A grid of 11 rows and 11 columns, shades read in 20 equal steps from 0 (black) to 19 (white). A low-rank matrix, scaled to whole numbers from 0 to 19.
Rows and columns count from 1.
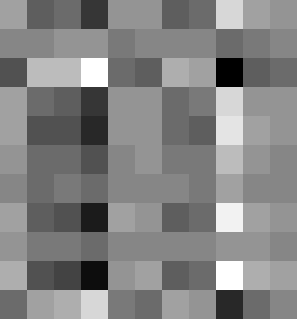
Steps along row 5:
down same down up same down down up down down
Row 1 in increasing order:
4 7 7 8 8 11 11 11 12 12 16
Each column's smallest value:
6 6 5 1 8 7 7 7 0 7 8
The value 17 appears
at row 5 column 9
